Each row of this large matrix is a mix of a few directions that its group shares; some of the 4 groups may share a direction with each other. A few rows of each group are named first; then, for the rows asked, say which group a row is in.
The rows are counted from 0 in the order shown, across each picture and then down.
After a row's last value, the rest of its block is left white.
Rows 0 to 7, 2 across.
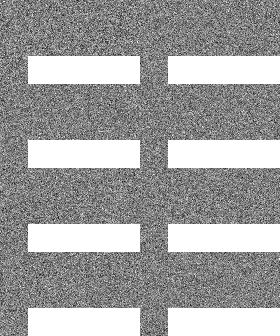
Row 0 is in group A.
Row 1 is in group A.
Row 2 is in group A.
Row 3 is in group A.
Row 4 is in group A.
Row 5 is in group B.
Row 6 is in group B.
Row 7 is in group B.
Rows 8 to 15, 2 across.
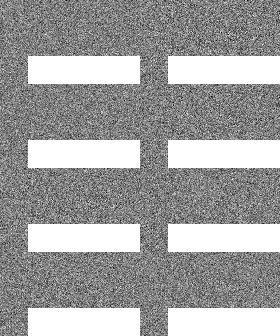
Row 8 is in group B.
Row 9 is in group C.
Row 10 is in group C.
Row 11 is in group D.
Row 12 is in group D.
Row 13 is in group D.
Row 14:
B
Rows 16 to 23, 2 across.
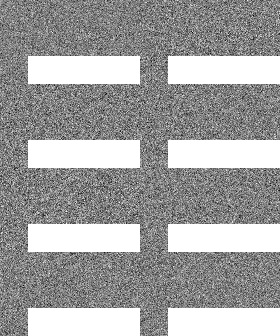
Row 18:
A
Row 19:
A
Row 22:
B
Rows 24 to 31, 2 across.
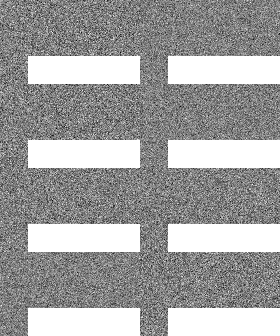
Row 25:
B
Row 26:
B
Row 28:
C
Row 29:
A
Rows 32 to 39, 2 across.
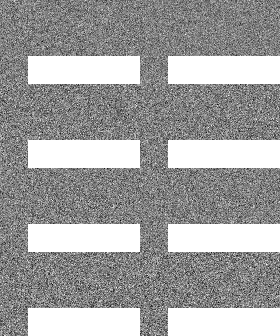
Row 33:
B
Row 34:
A
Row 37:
C
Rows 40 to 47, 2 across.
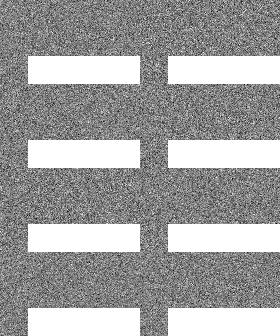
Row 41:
A
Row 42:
C
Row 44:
A
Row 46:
D
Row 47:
B
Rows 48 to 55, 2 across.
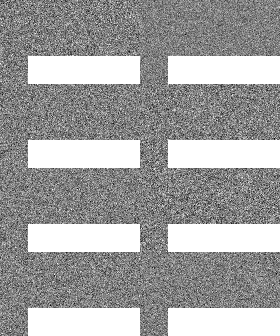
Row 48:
A
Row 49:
B
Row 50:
D
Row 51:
D
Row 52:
A
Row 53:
B
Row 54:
B
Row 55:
A
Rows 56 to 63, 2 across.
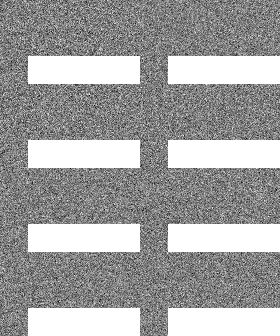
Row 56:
A
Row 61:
A
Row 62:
A
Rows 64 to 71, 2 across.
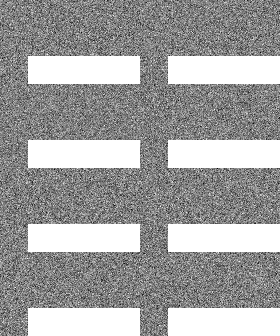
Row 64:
D
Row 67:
B
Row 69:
A
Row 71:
A
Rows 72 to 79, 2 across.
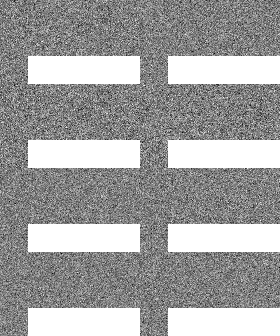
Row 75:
A
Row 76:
C
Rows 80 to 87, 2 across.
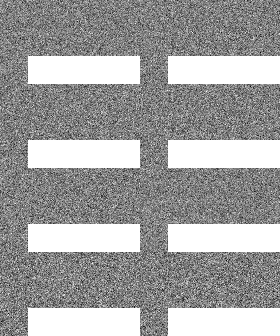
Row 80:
A
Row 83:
B
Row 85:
A
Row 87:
B
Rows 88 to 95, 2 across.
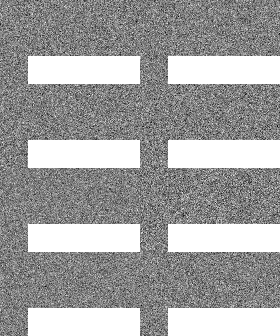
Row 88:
A
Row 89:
B
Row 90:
D
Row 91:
A
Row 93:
B
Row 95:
C
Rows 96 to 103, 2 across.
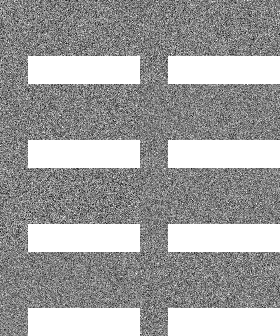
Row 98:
A
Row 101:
D
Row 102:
A
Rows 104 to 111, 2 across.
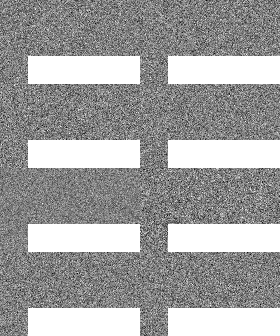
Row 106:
B
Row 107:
D
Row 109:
A
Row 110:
A
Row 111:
D
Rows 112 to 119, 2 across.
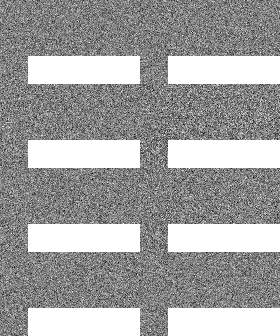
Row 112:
A
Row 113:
D
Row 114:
A
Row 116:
D
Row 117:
A
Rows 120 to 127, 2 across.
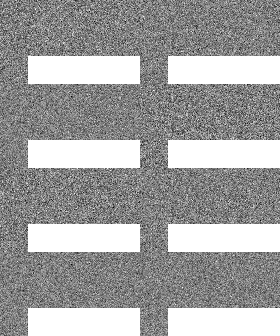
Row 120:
D
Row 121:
A
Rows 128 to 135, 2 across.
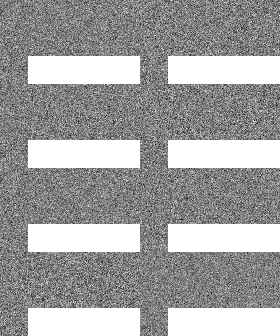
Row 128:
C
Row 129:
C
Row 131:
A
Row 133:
A
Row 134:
B
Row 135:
A
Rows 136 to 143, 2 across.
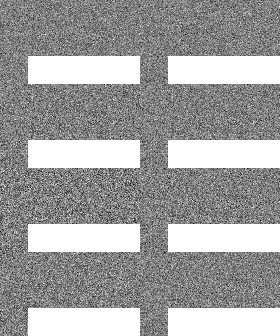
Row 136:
B
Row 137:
B
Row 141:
D
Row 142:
A
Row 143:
D
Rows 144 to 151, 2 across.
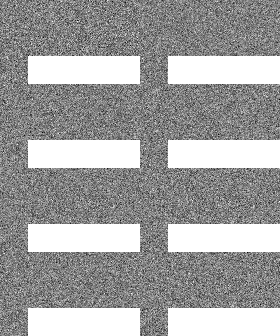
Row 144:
A
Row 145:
D
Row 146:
A
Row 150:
A
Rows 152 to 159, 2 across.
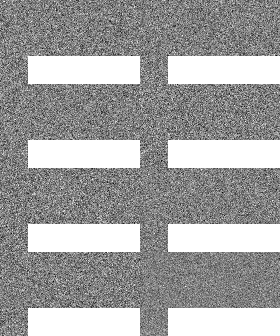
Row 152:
A
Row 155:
D
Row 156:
D
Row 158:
B
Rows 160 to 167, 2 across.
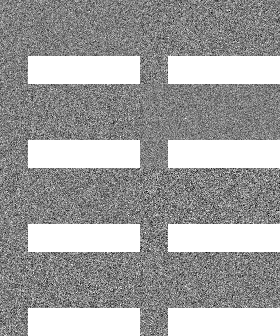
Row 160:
D
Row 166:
D
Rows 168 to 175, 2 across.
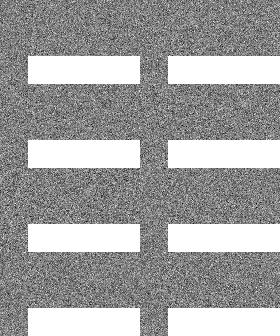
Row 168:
B
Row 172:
C
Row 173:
D
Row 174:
D
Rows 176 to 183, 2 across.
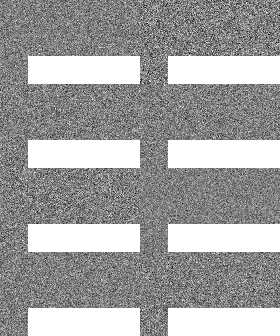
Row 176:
A
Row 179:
B
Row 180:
B
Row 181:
D
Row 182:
C
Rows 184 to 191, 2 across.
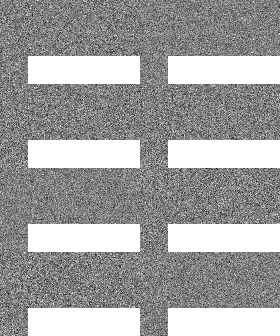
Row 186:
B
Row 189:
B
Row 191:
D
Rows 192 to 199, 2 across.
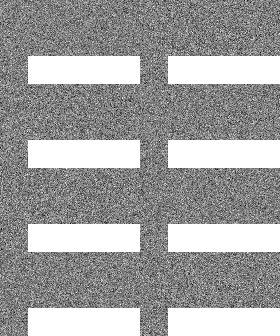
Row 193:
C
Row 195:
C
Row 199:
C
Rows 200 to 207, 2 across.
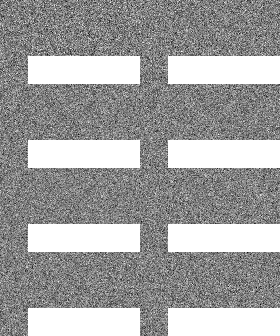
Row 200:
A
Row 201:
A
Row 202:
C
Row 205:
A
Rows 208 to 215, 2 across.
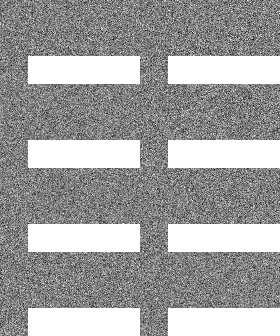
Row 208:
C
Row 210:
B
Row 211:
B
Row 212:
D
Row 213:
C
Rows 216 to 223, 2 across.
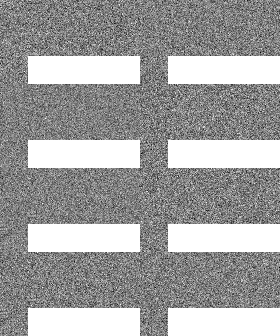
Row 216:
A
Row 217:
B
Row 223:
C
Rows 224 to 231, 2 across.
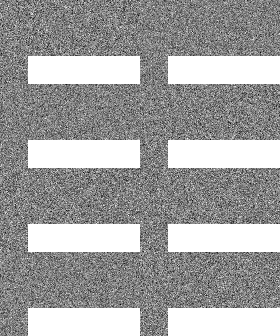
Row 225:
D
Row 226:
B
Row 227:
A
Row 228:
C
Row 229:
C
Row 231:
B
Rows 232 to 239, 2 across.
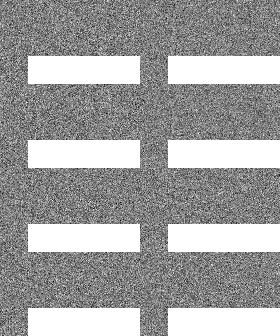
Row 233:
B
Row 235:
A
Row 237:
B
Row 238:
B
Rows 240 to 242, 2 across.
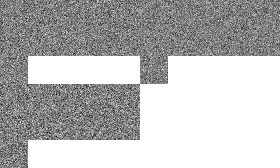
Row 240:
B
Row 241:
C
